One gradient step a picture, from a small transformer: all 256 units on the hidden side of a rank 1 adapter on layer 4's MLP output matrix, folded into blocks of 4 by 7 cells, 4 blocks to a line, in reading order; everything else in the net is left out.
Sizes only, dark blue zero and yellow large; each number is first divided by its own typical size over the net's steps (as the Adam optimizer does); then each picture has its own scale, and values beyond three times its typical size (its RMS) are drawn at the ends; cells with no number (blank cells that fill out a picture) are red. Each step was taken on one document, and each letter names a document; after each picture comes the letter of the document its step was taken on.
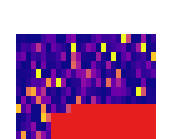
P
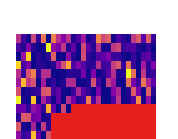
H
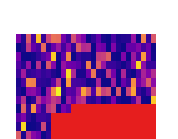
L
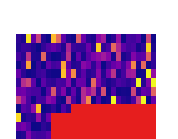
L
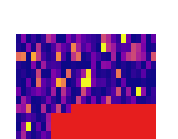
P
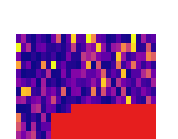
L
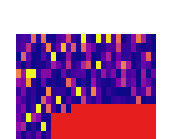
H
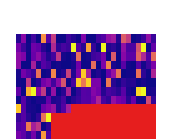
P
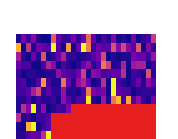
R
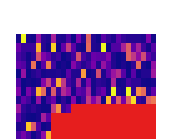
R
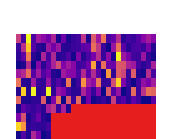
L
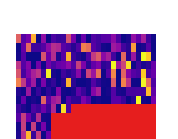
H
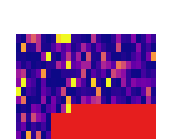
H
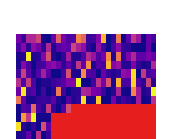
L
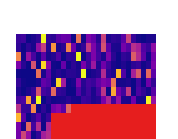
R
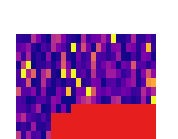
L
